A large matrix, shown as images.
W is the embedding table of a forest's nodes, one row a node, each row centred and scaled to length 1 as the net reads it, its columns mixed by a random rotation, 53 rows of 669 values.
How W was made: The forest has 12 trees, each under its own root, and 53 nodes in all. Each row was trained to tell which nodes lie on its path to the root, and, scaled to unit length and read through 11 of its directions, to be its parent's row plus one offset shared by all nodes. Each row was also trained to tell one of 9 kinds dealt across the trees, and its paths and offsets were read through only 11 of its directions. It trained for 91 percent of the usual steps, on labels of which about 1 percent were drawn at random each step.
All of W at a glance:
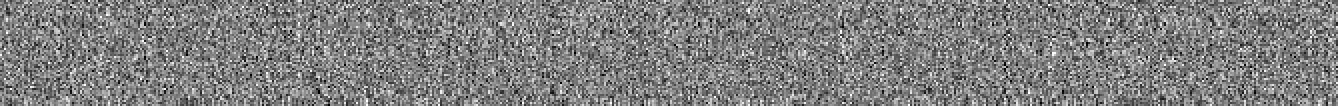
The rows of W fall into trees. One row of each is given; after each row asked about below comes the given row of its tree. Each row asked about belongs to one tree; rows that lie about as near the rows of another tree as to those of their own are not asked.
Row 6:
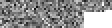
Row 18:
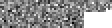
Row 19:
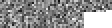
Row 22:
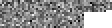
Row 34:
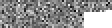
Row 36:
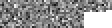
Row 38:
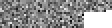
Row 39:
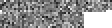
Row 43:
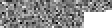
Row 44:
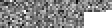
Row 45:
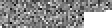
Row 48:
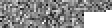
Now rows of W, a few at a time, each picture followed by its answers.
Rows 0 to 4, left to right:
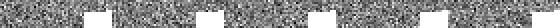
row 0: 38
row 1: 43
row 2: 36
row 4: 18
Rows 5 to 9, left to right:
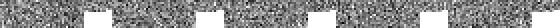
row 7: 22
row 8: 36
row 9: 19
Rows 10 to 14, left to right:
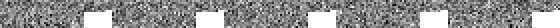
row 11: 38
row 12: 38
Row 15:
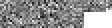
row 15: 48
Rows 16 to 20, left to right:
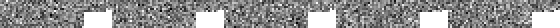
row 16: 48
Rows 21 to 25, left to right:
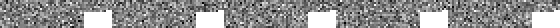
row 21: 18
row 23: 45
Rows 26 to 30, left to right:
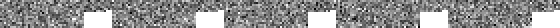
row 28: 22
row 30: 22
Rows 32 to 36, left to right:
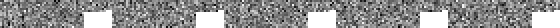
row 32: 19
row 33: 22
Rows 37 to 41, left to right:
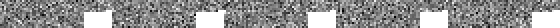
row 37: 36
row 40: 36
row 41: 19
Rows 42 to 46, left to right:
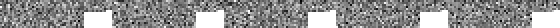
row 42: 45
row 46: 45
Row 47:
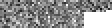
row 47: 22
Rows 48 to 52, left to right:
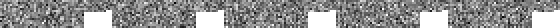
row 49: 43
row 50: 43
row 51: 43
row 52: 43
